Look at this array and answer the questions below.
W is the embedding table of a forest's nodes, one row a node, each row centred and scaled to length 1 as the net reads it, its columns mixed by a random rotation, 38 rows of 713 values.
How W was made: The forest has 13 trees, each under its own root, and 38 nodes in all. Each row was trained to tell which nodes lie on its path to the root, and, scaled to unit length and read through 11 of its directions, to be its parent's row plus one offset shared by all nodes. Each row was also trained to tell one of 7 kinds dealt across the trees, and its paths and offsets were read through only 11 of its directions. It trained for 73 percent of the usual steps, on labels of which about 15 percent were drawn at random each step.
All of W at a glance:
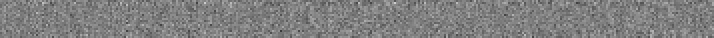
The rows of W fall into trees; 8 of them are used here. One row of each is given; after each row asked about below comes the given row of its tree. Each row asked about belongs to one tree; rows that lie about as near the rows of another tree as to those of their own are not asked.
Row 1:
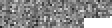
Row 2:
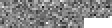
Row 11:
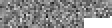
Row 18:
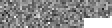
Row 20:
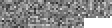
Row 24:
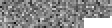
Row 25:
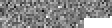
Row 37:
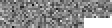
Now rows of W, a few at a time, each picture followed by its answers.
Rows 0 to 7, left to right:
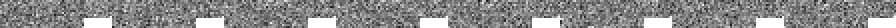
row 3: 2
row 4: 2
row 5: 25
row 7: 2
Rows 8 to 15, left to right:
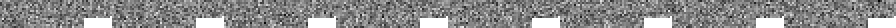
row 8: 20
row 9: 18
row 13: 25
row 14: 1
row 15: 11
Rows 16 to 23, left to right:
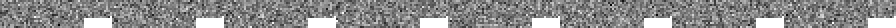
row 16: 18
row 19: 11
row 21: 1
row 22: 11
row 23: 18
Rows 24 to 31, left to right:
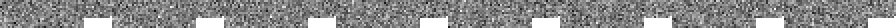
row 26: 25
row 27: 1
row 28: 1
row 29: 37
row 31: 11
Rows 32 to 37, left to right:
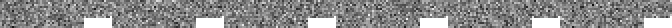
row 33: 2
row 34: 24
